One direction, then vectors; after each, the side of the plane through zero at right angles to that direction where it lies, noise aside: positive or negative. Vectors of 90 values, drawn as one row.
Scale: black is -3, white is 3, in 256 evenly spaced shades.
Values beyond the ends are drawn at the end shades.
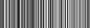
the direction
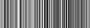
negative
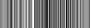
negative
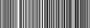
negative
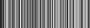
positive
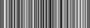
positive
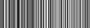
positive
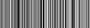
positive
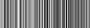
negative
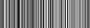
positive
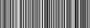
negative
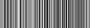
negative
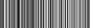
positive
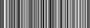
positive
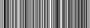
negative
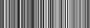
positive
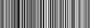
positive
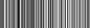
positive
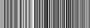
negative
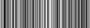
negative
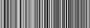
negative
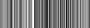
negative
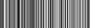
positive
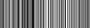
positive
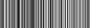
positive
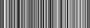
positive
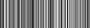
positive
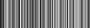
positive
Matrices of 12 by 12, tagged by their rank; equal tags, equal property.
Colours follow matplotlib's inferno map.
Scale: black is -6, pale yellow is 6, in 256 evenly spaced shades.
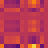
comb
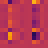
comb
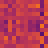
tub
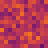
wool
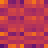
comb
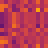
tub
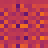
tub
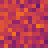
wool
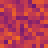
wool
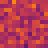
wool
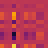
comb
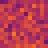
wool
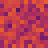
wool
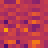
tub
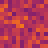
wool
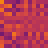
tub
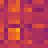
tub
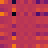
comb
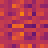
tub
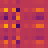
comb
